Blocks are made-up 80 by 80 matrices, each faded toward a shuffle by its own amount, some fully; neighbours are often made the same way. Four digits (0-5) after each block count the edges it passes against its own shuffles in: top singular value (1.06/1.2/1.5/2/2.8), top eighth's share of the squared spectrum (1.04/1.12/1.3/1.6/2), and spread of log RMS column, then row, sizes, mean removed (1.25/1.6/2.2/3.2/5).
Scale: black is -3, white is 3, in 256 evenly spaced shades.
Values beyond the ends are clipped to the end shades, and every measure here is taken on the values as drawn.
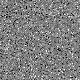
2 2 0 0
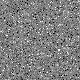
1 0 0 0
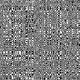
5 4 4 3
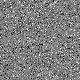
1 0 0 0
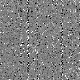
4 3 2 1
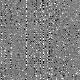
4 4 3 0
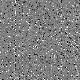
3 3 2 0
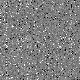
2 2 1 0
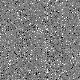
2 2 1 0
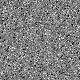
0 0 0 0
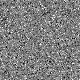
0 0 0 0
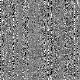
2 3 4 0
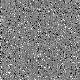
3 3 2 1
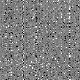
4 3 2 2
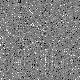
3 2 1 0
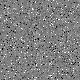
1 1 0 0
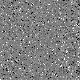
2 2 1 0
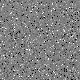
2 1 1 0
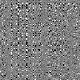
4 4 3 2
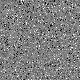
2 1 0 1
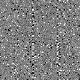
4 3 2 1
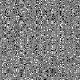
4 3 3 1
